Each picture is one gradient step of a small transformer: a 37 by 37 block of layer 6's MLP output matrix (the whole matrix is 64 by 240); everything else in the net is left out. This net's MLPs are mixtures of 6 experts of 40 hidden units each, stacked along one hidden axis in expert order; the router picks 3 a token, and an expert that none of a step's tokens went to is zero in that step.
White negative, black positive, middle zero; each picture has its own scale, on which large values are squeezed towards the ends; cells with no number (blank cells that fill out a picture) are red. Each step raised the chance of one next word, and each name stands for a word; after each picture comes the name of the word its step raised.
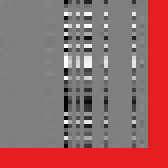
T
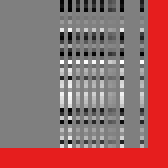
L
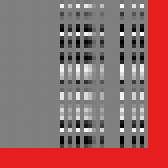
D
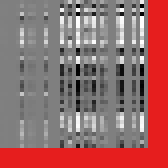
D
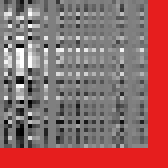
T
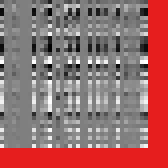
L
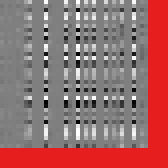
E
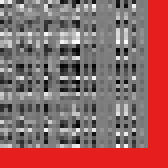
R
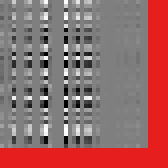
E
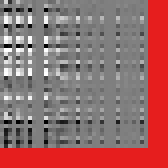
T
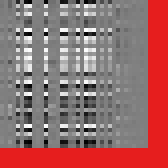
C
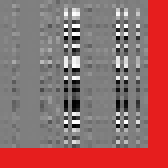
T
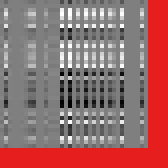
T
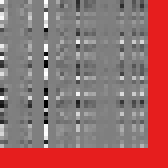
E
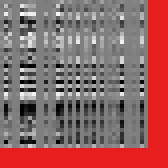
R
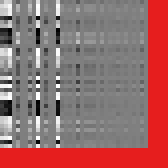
R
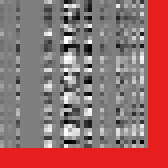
C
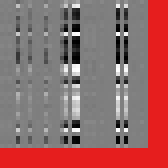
D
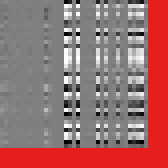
C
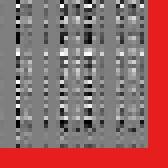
T
